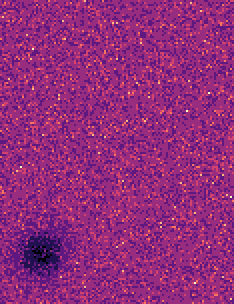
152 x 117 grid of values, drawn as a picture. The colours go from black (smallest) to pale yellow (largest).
Odd rows or columns: none. Average level on the scale: 40%. Dips: one, in the bottom left. Stripes: none. Ninth with the lowest average: bottom left.
